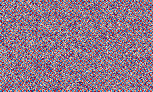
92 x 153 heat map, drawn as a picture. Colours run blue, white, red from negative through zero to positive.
Average level on the scale: 50%. Odd rows or columns: none. Histogram: two levels. Grain: checkered. Mirror symmetry: none. Seam: none. Slope: none.
